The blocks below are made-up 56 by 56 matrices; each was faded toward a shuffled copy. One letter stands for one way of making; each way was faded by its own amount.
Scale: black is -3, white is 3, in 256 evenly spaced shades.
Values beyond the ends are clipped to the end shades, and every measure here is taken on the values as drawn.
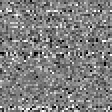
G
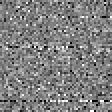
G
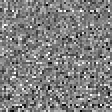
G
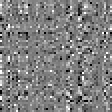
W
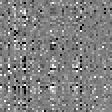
W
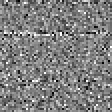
G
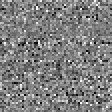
G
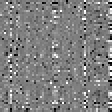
W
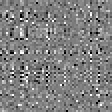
W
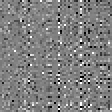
W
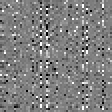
W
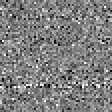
G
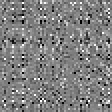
W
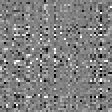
W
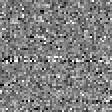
G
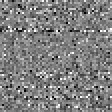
G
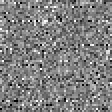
G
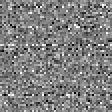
G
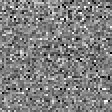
G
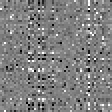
W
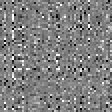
W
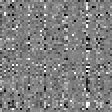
W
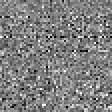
G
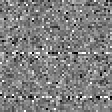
G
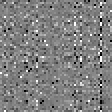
W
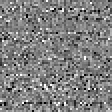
G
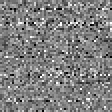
G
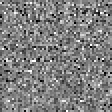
G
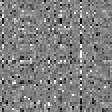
W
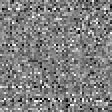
G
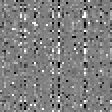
W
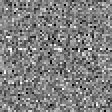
G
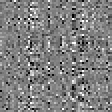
W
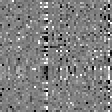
W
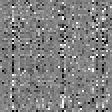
W
